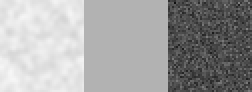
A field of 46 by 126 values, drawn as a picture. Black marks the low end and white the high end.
It is made of 1 by 3 panels. Panel 1,1: very high, blotchy, faint in contrast. Panel 1,2: high, flat. Panel 1,3: low, fine-grained.
